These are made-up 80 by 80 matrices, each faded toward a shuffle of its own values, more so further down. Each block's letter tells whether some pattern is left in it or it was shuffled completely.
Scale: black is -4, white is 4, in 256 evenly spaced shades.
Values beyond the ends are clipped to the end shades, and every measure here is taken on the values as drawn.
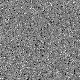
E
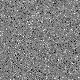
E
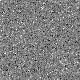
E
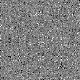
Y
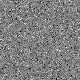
E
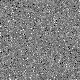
E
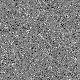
E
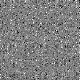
Y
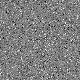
E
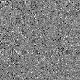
Y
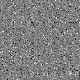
Y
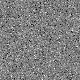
E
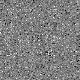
Y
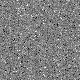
E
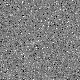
E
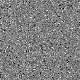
Y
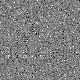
Y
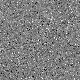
E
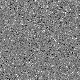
E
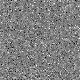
Y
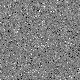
E
